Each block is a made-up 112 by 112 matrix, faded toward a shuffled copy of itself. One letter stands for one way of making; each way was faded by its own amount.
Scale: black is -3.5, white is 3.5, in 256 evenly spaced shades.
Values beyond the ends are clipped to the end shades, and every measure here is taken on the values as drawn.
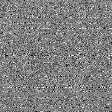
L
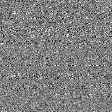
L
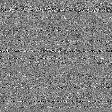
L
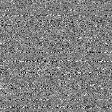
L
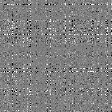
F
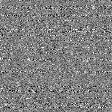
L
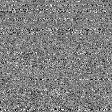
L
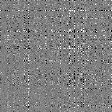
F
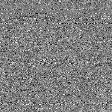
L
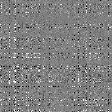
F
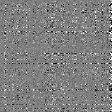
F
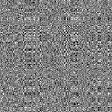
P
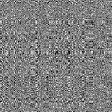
P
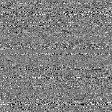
L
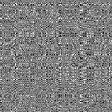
P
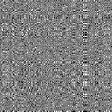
P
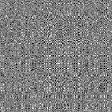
P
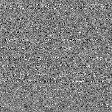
L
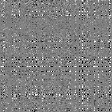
F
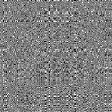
P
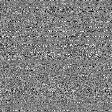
L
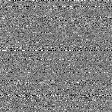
L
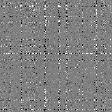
F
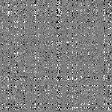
F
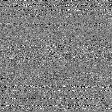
L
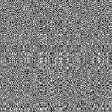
P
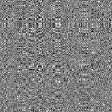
P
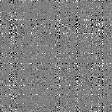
F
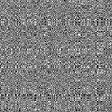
P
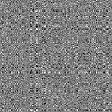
P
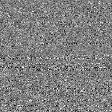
L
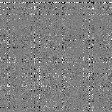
F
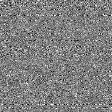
L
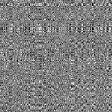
P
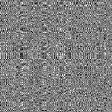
P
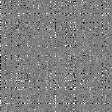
F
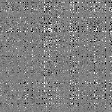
F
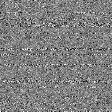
L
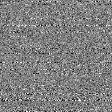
L
